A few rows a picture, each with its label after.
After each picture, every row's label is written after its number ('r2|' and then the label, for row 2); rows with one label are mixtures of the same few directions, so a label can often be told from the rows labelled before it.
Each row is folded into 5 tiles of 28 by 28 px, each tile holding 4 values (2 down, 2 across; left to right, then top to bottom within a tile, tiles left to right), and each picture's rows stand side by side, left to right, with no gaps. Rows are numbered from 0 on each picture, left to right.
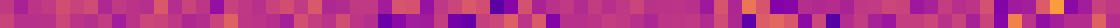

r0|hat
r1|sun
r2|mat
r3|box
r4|sun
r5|box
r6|box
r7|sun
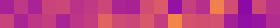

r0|mat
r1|box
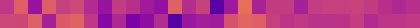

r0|box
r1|box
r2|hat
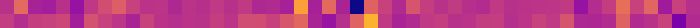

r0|hat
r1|mat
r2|sun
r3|mat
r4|hat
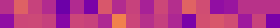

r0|hat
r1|box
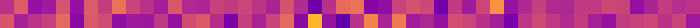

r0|hat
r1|sun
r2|sun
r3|sun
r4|box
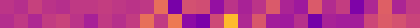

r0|sun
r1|sun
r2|box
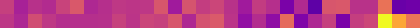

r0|sun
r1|box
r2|mat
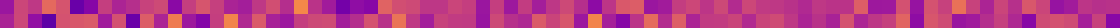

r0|box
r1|sun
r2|hat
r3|hat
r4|sun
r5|box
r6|hat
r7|box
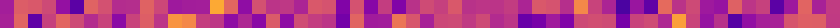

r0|sun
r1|box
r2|hat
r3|mat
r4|hat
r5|box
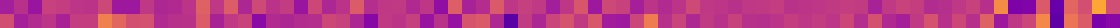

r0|mat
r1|hat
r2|sun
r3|sun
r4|sun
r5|sun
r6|sun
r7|hat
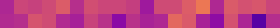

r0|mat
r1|mat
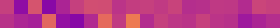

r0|box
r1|mat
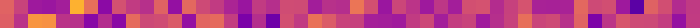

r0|box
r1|box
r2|box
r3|mat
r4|sun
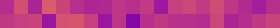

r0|box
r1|hat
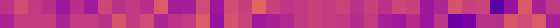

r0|hat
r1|hat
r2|mat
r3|box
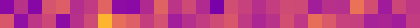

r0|mat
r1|sun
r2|box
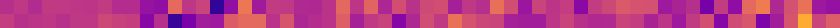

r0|mat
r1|box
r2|hat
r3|box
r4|hat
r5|mat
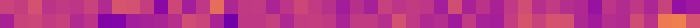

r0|mat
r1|sun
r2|hat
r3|box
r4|mat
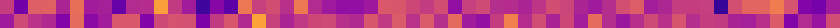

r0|hat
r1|hat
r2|hat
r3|sun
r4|sun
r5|hat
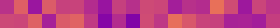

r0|box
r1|box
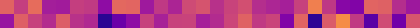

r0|mat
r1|mat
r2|sun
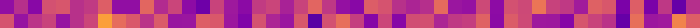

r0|mat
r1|mat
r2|sun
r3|hat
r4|hat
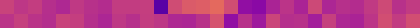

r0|mat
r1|hat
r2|box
